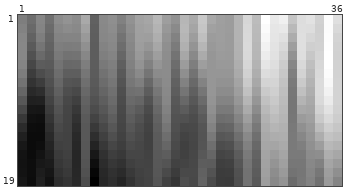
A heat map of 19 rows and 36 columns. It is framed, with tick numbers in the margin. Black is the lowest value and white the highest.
Average level on the scale: 50%. Grain: streaks running down. Ninth with the lowest average: bottom left. Slope: up to the top right. Calmest part: bottom middle. Ninth with the highest average: top right.
